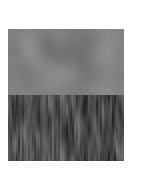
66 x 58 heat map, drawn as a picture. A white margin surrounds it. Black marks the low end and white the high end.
The table splits into 2 rows of 1 panel. Panel 1,1: middling, smooth, faint in contrast. Panel 2,1: low, streaked downward.
